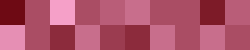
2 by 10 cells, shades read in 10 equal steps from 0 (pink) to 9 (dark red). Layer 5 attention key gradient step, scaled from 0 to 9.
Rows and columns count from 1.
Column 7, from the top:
5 3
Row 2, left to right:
1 5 7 3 6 7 3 5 3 5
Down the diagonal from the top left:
9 5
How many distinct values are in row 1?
6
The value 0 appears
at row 1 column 3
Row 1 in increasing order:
0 3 4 4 5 5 5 5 8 9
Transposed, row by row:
9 1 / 5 5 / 0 7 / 5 3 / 4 6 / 3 7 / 5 3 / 5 5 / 8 3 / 4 5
